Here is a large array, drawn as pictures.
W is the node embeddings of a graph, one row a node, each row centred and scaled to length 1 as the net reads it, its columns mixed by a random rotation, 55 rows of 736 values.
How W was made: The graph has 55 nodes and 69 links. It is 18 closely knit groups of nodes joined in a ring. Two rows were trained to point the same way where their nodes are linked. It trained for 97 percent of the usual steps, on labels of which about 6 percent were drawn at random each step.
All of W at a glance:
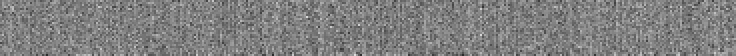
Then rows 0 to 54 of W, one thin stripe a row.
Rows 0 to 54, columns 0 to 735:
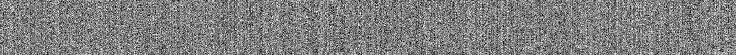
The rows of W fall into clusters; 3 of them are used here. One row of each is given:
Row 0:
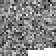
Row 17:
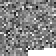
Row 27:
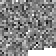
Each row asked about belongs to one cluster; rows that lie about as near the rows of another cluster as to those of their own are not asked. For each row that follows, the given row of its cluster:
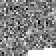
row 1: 27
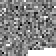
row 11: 27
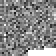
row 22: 17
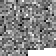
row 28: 0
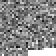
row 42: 17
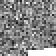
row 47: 0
